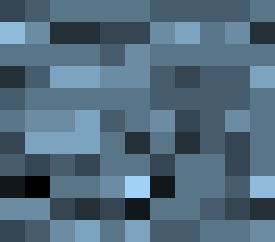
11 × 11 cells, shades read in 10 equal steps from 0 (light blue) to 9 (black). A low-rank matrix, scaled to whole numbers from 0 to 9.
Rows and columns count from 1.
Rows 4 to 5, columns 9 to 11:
5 5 2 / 5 5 4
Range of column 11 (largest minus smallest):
6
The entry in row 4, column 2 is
5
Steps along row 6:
down same down up down down up down down up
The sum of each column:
55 49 44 44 48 45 52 52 50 52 44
